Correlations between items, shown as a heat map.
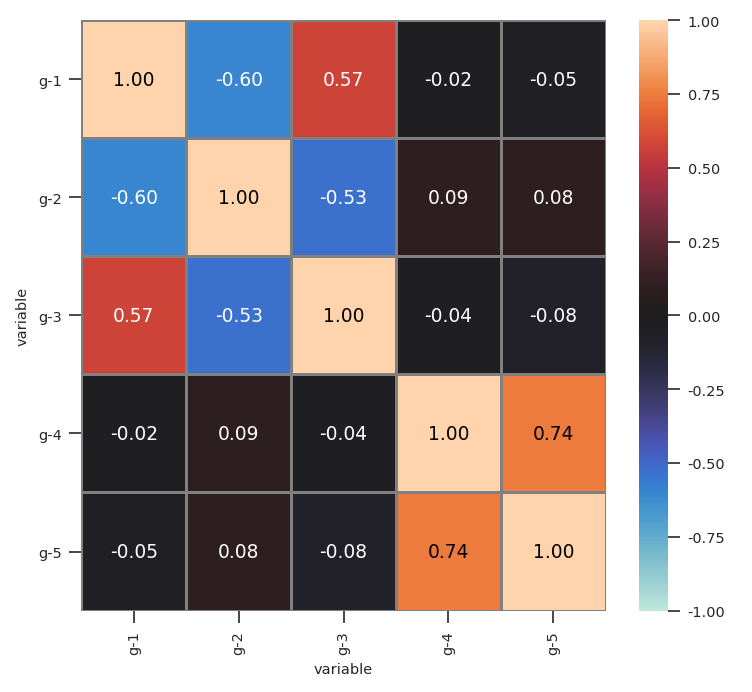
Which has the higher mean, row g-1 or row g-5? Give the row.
g-5
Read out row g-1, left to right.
1.00 -0.60 0.57 -0.02 -0.05
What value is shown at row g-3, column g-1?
0.57
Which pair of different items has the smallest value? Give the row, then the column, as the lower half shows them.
g-2, g-1
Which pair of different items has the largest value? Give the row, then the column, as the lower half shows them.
g-5, g-4
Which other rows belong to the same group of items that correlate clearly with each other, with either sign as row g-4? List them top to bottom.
g-5
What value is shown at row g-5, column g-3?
-0.08
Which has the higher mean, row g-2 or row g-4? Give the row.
g-4
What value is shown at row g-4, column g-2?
0.09
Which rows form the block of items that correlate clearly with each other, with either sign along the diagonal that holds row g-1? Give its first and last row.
g-1 to g-3
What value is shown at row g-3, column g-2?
-0.53
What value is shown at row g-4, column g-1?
-0.02
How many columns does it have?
5
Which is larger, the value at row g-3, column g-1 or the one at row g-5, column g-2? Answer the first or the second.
the first
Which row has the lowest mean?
g-2
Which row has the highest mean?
g-4
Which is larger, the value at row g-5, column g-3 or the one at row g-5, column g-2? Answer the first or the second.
the second
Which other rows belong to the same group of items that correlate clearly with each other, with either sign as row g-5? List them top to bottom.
g-4
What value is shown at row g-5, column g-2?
0.08
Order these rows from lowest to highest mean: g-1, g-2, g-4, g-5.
g-2, g-1, g-5, g-4
